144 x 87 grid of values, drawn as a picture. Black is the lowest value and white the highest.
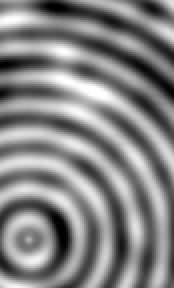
Average level on the scale: 50%. Mirror symmetry: none. Lone odd cells: none. Slope: none. Rings: centred on the bottom left.
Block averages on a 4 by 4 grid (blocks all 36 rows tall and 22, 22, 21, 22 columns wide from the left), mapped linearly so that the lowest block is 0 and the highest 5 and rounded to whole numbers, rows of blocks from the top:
2110 | 2540 | 3433 | 4012
